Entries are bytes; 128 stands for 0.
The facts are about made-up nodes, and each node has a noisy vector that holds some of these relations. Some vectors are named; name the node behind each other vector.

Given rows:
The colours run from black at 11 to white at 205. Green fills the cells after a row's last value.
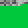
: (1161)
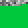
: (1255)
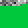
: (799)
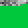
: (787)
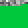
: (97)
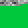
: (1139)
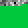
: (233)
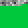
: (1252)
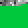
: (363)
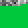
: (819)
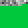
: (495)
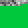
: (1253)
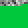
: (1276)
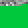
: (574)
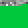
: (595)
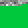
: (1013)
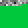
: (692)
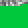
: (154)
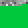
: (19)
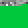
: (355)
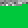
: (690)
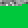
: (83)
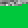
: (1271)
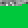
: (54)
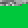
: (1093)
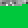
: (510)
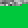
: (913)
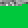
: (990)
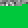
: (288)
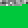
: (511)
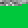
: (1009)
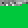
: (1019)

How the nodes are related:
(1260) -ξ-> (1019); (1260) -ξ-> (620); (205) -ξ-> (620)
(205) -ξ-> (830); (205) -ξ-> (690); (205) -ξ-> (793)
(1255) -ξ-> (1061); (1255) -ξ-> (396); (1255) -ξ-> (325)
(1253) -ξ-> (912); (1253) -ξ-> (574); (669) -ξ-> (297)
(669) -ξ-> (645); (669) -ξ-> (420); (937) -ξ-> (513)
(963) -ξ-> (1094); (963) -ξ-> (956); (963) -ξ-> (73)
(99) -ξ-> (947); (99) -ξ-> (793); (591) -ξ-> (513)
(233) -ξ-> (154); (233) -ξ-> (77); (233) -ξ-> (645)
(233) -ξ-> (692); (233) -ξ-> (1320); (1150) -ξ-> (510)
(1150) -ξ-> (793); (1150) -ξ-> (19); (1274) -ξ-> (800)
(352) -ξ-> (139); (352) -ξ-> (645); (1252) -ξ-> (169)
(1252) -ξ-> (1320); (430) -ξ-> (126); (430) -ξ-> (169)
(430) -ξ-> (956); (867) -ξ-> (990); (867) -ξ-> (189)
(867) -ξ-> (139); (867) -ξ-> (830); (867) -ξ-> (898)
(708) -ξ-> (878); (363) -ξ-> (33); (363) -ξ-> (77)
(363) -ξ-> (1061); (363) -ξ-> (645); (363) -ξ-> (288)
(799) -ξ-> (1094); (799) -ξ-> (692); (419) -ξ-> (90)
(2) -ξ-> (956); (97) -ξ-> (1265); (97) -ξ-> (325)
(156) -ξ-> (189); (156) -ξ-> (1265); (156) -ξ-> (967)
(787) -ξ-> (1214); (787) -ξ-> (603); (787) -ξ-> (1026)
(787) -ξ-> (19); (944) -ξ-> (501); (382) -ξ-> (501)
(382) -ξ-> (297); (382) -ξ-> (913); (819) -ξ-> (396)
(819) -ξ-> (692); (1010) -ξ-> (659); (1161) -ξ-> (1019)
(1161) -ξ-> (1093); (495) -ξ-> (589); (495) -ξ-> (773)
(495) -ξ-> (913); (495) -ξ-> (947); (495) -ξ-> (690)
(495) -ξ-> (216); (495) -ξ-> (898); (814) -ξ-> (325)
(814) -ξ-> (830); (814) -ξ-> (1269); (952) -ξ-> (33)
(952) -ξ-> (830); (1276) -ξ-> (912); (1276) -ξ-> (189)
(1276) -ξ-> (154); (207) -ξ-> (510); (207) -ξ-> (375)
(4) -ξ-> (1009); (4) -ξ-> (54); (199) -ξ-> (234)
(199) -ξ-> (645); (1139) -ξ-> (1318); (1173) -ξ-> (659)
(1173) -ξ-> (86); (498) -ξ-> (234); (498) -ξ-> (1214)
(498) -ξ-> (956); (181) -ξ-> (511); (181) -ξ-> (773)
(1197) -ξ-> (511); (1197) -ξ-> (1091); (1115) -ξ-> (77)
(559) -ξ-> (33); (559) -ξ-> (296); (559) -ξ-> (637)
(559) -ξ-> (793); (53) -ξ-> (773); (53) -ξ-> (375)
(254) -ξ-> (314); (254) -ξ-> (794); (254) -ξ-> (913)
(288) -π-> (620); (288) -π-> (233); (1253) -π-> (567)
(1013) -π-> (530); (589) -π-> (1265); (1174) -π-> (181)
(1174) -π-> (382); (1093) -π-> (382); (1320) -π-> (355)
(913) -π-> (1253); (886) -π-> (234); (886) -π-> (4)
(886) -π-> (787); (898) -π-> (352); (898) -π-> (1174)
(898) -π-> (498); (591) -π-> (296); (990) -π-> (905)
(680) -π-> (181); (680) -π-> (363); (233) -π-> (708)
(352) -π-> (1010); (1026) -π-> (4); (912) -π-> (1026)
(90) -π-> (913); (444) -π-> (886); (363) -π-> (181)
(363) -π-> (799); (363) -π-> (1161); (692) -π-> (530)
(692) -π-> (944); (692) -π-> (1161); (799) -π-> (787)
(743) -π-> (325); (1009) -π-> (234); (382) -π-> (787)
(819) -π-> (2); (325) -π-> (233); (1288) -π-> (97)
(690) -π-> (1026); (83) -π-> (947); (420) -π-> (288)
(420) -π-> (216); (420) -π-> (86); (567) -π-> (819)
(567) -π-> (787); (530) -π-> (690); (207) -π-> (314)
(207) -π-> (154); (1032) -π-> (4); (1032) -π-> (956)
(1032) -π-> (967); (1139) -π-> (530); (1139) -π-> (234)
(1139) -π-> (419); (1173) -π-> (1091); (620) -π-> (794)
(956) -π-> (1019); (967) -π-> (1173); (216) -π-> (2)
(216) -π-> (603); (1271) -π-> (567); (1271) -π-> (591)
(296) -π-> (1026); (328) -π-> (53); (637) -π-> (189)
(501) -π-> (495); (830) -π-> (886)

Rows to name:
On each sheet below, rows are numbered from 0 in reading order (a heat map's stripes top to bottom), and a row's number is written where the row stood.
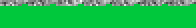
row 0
(898)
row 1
(420)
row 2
(207)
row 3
(793)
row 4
(205)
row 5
(708)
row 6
(1274)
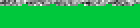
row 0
(181)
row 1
(1032)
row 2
(952)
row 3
(498)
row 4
(382)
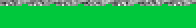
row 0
(216)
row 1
(743)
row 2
(1265)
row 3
(419)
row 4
(77)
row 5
(156)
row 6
(297)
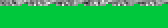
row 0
(1260)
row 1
(314)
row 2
(603)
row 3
(199)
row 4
(620)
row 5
(139)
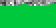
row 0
(352)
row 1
(530)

